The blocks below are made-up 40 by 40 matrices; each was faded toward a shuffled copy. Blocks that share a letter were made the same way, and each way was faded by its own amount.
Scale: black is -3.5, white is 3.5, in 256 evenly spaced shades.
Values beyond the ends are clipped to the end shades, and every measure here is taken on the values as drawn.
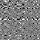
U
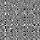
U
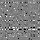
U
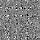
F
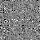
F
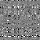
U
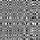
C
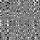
U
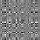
C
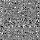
F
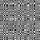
C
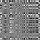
C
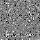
F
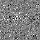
F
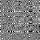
U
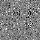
F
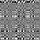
C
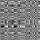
C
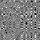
U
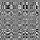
C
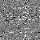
F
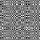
C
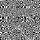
U
